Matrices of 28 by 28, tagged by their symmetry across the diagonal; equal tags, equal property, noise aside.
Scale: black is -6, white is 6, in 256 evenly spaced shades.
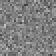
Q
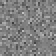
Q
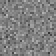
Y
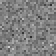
Y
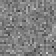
Q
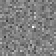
Y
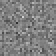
Q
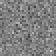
Y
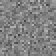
Y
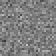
Y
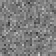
Y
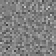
Q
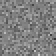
Q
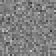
Q
